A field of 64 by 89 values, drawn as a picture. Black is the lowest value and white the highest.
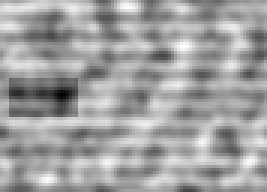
The halves do not mirror each other. An odd patch, lower than its surroundings, sits in the middle left. Concentric rings centre on the top left. Stripes running across repeat 10 times from top to bottom.
